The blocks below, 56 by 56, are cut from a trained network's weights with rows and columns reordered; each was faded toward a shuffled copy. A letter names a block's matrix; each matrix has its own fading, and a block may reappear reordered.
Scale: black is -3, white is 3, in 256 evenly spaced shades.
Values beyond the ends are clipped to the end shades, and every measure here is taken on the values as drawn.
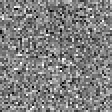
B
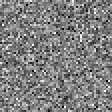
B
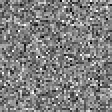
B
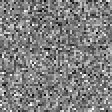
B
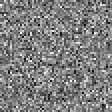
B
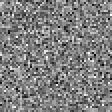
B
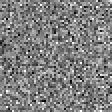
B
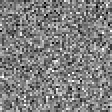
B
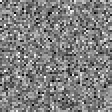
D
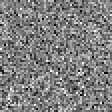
D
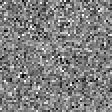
D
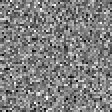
D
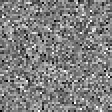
D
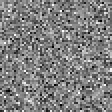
D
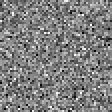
B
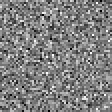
B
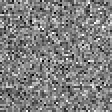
B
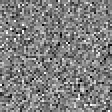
D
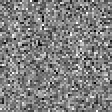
D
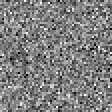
D
